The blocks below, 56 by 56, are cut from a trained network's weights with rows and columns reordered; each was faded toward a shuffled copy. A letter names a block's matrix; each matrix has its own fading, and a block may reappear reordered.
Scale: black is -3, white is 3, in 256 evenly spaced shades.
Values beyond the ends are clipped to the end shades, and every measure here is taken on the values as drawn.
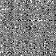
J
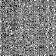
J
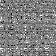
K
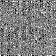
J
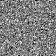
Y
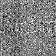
J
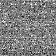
K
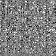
J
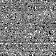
K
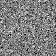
Y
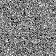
Y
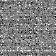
K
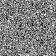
Y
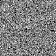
Y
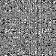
J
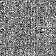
J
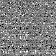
K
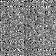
J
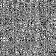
J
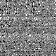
K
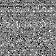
K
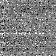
K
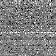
K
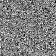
Y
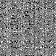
J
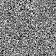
Y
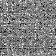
K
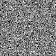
Y
